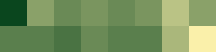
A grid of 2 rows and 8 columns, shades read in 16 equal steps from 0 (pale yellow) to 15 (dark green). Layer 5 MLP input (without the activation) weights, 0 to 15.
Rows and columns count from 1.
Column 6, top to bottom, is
8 10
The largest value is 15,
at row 1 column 1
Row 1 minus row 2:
5 -3 -2 -1 -1 -2 -1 7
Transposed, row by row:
15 10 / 7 10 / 9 11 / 8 9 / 9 10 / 8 10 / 4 5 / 7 0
